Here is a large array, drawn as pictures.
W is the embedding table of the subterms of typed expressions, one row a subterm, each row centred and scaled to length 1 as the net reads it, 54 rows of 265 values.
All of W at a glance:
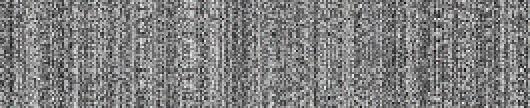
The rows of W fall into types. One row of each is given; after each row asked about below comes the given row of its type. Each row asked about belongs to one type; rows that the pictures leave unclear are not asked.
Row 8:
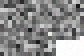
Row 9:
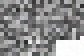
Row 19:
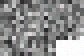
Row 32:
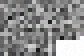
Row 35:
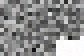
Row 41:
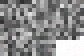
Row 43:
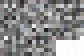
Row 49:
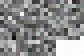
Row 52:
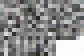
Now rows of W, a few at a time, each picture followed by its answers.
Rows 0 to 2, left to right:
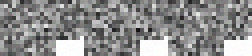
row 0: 43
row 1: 32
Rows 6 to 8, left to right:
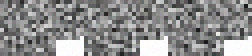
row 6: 43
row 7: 32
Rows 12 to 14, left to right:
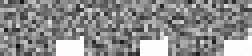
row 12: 8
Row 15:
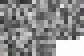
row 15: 41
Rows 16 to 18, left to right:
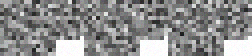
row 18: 52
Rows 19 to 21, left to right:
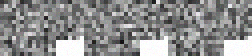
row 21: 41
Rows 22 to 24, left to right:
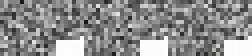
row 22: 9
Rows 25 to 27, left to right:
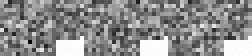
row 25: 35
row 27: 43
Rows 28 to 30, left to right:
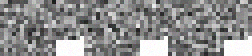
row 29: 41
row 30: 32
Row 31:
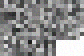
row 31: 19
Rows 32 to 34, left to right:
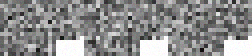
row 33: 19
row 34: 35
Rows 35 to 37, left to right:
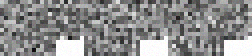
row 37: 19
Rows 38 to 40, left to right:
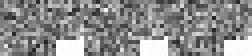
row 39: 49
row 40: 19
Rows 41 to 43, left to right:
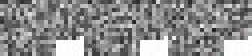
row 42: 32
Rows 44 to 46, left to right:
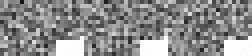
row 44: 9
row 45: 52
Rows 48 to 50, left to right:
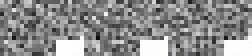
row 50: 52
